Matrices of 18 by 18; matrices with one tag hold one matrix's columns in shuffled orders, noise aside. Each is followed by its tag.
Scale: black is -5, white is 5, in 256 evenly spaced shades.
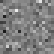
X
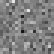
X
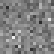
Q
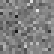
X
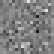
X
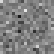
X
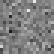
X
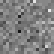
X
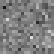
Q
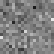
Q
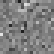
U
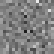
X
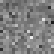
Q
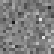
Q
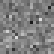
Q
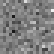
X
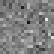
Q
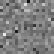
U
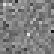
U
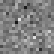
Q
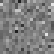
U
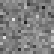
Q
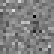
X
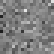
X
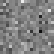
X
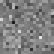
Q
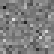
Q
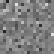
U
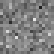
Q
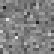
Q
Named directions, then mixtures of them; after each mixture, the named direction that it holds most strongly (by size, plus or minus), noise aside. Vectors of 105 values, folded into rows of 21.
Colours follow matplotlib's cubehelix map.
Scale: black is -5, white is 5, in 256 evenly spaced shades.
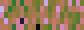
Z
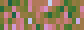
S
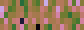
Z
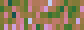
S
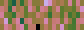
Z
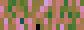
Z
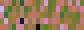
Z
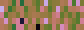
Z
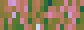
S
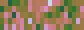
S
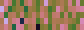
Z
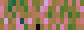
Z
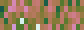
Z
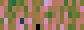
Z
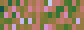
S
